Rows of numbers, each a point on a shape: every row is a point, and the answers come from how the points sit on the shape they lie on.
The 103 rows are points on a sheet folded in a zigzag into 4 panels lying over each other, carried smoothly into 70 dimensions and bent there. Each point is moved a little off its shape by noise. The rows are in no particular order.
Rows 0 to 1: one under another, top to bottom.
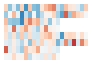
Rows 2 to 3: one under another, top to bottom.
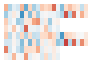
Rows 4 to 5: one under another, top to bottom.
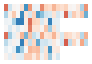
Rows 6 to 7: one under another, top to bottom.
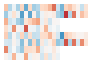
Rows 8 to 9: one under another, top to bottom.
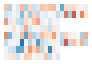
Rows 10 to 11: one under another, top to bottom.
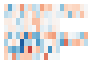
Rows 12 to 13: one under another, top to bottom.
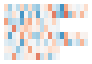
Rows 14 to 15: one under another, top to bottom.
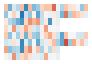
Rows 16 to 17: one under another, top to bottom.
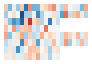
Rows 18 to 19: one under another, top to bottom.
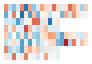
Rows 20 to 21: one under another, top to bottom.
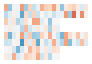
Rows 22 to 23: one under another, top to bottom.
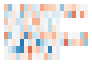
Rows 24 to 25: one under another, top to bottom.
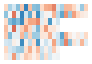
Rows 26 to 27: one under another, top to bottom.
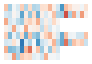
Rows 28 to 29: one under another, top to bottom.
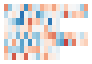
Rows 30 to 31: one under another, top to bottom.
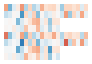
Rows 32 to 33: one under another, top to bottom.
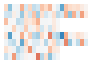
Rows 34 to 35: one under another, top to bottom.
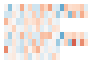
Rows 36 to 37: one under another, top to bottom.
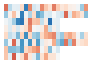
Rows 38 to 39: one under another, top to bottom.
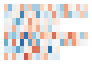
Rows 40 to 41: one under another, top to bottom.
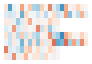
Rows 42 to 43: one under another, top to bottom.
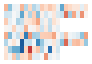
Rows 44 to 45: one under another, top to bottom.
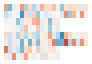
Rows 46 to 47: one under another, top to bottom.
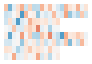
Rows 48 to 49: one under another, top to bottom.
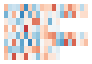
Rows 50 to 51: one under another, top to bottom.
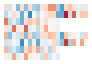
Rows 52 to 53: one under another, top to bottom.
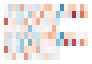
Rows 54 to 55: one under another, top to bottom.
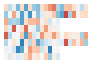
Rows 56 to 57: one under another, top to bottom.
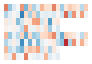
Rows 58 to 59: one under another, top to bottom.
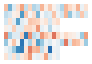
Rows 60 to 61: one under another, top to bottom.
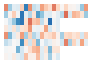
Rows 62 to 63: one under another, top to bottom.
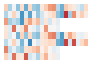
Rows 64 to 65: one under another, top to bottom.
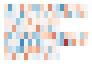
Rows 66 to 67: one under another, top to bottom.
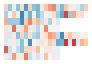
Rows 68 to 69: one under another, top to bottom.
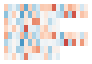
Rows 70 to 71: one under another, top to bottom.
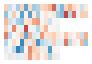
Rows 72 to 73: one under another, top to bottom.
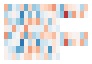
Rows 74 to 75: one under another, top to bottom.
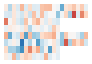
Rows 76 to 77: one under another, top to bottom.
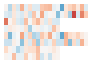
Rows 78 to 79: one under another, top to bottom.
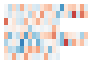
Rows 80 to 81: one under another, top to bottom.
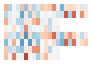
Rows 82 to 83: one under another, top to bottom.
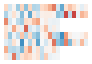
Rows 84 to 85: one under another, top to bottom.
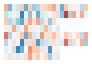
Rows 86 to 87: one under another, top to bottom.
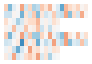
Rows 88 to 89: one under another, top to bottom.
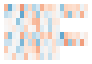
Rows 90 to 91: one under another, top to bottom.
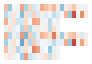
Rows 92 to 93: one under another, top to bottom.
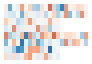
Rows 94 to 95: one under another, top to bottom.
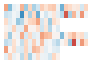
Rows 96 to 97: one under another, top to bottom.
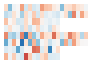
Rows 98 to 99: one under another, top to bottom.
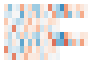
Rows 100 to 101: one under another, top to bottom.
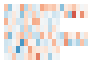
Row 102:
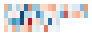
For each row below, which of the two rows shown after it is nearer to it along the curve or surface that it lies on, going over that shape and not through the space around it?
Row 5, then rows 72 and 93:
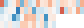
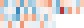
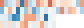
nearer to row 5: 93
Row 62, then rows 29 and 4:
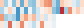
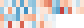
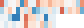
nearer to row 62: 29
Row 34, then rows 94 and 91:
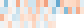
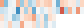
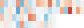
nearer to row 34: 94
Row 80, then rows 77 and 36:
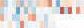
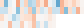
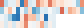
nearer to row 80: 77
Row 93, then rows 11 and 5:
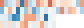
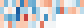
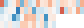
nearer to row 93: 5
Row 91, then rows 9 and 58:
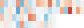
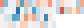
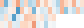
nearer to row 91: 58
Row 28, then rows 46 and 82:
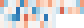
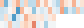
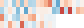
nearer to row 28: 46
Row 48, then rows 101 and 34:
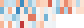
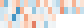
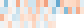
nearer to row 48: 34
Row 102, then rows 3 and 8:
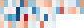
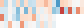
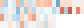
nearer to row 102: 3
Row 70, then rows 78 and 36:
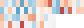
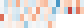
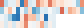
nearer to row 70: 78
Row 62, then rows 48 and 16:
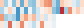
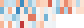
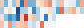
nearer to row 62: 16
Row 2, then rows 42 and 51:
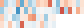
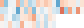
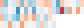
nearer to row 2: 42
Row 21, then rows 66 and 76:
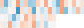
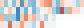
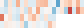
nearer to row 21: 76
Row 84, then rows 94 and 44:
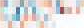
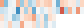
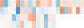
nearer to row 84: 94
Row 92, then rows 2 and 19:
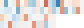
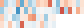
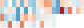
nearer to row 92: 2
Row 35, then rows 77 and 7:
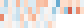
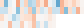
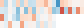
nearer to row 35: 77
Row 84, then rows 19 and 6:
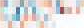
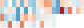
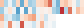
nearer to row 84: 6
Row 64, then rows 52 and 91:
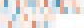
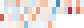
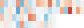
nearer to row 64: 52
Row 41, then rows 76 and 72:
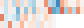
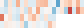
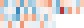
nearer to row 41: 72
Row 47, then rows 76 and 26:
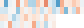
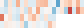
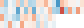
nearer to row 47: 76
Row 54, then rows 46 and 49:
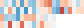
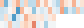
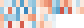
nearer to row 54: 49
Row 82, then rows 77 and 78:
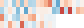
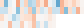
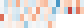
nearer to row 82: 78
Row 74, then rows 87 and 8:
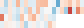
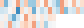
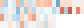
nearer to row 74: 8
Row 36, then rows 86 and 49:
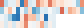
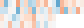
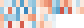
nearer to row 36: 86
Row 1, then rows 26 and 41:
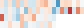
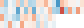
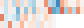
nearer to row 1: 26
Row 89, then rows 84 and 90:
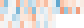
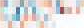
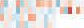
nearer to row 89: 84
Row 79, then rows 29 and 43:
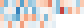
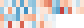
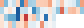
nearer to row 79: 43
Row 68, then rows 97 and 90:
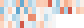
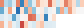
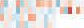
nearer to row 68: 97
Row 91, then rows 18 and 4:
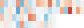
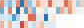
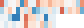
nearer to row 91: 18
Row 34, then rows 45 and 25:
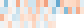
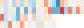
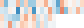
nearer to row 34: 25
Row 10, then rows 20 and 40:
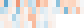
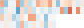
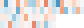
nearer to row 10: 20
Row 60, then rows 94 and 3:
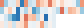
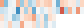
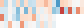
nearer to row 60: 94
